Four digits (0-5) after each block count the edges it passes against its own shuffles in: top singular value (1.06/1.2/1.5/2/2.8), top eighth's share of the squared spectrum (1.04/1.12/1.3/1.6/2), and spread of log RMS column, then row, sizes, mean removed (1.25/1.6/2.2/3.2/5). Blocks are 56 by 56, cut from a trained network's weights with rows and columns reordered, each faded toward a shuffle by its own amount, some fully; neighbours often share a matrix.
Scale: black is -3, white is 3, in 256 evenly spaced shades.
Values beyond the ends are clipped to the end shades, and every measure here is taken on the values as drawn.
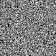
2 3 1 1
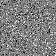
0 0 0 0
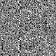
3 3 2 0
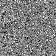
0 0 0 0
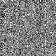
2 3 2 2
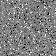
0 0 0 0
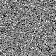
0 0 0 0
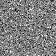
0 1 0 0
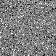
0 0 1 0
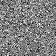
0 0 0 0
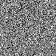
1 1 0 0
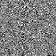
2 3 1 2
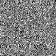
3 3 0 2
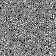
1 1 0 1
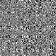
3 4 2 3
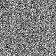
2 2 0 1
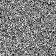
1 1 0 0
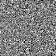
2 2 1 1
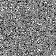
0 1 0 0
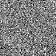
2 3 1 0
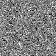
1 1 0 0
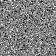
1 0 0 0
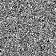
1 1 0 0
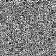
3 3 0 1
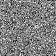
1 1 0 0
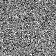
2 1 0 0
